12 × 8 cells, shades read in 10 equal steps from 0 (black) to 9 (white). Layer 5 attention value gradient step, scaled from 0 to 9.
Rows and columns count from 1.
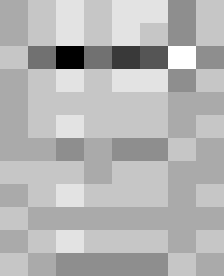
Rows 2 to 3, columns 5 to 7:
8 7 5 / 2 3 9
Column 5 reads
8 8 2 8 7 7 5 7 7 6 7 5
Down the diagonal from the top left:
6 7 0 7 7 7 7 6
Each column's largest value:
7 7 8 7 8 8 9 7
